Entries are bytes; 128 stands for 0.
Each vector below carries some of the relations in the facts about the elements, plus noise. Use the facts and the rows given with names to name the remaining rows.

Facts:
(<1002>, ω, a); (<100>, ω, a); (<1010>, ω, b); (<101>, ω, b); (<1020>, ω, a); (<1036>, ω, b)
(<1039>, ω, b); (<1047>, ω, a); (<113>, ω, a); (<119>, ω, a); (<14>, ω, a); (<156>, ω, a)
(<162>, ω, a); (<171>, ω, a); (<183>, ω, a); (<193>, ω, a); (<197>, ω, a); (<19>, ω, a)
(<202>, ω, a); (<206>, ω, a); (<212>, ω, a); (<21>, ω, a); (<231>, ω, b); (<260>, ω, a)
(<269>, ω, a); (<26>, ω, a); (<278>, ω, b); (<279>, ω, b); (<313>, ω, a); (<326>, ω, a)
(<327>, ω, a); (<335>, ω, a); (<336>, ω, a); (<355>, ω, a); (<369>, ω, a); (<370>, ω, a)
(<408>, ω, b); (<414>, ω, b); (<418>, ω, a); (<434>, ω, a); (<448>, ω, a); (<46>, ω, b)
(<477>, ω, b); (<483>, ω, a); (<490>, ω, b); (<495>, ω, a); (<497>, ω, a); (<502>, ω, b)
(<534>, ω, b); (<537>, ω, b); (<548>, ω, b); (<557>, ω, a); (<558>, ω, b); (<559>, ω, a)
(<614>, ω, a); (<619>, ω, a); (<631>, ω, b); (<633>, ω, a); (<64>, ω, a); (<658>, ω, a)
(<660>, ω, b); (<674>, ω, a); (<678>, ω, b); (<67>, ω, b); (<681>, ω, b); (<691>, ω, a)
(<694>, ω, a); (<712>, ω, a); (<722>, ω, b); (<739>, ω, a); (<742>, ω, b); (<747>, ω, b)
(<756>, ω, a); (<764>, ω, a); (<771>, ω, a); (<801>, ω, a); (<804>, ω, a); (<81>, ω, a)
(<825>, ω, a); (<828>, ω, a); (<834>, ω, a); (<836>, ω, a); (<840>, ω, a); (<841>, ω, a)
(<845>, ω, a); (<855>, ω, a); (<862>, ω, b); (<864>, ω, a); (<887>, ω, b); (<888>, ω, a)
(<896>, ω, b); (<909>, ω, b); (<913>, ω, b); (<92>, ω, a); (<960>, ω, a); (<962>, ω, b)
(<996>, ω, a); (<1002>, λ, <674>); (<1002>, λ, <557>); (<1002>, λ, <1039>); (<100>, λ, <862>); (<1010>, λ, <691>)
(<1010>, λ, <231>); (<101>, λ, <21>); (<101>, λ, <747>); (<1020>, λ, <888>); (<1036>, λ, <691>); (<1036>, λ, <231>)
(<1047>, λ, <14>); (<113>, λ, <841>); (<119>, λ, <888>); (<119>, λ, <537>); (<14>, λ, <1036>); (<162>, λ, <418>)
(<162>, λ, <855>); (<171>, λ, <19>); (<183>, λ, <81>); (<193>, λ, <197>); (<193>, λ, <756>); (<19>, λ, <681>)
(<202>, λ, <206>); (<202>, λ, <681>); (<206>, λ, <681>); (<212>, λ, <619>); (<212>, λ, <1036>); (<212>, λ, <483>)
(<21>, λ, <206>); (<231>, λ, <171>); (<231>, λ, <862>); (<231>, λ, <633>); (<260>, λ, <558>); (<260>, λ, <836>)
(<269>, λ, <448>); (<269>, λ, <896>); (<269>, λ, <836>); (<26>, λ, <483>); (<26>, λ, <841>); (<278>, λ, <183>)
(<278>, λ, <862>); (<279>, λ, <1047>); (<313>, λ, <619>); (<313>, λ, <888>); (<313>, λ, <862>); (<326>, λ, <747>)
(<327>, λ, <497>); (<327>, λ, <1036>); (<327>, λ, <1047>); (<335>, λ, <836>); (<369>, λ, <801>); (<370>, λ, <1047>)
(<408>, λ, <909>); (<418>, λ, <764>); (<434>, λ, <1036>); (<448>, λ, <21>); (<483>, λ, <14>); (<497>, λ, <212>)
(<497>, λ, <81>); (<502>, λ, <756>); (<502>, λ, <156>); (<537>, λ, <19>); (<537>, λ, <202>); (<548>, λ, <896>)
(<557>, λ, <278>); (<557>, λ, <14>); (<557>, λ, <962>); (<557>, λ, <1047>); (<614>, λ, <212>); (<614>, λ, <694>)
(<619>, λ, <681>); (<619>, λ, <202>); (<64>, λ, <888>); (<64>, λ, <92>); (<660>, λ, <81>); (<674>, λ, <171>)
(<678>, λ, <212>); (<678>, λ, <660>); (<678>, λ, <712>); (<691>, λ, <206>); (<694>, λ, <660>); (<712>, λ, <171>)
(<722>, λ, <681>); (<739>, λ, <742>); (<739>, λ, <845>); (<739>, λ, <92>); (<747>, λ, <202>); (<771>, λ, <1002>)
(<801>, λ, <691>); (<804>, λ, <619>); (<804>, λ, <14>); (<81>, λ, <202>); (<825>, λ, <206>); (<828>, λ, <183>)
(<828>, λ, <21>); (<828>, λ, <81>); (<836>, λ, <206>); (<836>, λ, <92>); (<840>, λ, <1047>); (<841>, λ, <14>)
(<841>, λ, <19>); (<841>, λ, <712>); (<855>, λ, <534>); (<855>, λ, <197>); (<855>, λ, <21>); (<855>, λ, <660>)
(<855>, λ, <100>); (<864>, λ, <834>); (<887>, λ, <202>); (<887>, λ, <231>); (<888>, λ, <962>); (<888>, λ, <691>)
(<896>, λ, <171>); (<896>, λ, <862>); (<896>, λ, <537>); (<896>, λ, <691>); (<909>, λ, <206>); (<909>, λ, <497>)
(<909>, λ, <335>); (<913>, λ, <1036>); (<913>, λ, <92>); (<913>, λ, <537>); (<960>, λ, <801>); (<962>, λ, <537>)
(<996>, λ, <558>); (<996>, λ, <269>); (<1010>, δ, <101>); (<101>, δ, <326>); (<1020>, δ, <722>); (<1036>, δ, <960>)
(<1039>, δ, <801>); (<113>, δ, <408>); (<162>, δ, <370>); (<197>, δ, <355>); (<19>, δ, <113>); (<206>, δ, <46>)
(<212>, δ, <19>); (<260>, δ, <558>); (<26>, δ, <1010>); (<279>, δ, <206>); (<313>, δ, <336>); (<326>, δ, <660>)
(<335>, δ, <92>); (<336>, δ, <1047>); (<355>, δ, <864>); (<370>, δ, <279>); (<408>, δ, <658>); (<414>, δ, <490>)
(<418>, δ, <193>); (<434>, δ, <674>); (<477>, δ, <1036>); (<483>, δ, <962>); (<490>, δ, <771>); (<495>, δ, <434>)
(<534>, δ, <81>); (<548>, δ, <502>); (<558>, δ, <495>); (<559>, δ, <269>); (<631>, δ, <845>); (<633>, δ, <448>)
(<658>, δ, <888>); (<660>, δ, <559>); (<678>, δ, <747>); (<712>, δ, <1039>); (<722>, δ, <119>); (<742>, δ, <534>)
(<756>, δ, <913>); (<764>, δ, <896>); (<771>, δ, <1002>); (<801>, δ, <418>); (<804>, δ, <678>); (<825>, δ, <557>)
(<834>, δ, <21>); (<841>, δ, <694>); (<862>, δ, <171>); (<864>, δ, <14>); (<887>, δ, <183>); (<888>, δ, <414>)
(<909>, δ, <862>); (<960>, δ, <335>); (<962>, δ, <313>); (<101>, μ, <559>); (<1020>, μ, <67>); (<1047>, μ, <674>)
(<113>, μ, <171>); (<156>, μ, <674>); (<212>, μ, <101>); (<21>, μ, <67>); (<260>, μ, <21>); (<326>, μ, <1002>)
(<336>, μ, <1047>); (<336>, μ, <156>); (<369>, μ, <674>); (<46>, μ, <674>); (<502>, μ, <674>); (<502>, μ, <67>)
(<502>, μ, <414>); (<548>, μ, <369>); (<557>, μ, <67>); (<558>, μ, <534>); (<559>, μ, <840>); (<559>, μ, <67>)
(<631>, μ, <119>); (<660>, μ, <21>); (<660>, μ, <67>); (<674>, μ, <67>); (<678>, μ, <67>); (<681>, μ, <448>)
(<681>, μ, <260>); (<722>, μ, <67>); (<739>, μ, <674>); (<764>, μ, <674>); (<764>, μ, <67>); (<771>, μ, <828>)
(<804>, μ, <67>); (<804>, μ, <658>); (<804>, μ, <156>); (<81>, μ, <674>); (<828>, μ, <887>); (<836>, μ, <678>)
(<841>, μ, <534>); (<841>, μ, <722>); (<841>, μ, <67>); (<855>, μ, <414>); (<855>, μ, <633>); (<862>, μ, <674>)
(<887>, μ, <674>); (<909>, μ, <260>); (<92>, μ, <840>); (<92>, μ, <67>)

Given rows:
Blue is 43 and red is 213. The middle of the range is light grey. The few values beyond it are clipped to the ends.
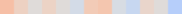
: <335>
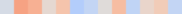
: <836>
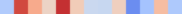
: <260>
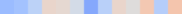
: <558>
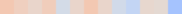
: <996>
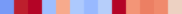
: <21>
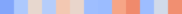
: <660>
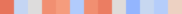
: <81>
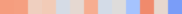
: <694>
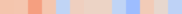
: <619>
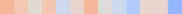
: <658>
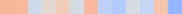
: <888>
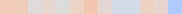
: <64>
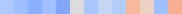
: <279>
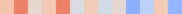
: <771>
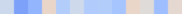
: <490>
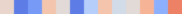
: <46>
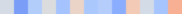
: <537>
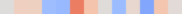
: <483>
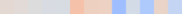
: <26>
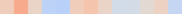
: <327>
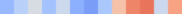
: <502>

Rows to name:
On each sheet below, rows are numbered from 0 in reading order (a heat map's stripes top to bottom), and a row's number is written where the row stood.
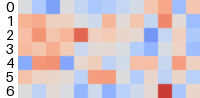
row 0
<913>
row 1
<269>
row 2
<828>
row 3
<19>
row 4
<804>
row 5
<313>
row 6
<747>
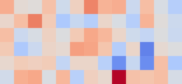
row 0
<193>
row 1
<206>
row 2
<418>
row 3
<712>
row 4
<825>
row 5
<92>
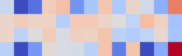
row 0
<862>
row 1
<495>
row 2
<756>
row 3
<887>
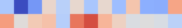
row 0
<742>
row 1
<183>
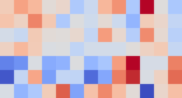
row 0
<448>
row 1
<202>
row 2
<633>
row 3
<691>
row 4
<67>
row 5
<722>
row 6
<764>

